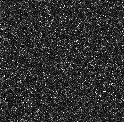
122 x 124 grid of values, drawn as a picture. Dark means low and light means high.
Odd rows or columns: none. Grain: fine. Histogram: skewed, a long tail of high values. Slope: none. Average level on the scale: 20%. Stripes: none. Seam: none.
